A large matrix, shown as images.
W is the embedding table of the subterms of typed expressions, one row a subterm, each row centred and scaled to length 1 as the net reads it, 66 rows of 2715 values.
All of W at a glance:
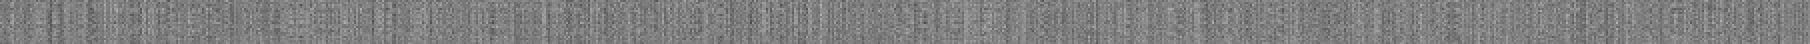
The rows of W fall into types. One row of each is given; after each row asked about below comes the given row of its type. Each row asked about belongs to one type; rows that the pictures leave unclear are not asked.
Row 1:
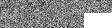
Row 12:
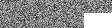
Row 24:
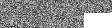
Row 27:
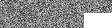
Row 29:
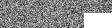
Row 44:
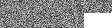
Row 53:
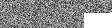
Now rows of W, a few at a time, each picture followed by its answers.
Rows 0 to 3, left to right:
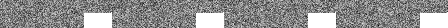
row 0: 29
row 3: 53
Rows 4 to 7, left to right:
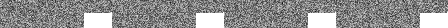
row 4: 27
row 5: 24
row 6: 27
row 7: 44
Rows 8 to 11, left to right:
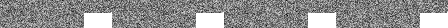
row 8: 27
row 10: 53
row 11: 44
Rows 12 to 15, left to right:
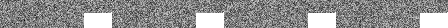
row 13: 29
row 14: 12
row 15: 24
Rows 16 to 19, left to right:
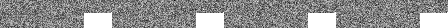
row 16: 24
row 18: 53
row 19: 29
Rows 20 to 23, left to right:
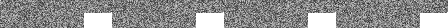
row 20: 1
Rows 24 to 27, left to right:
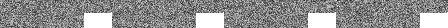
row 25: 24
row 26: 1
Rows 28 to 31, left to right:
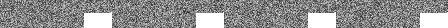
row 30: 53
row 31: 1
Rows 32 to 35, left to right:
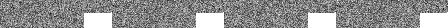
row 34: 53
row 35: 24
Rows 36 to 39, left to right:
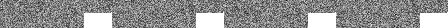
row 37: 44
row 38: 27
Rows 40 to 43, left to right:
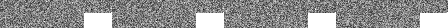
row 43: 24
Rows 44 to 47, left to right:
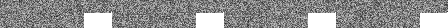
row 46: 24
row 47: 1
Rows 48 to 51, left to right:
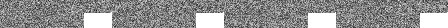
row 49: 12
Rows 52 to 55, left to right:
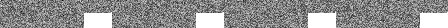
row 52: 27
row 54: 44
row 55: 27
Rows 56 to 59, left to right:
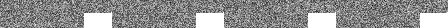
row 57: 24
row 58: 1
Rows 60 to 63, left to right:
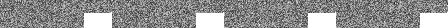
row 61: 29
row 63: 27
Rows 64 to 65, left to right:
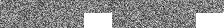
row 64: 1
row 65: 12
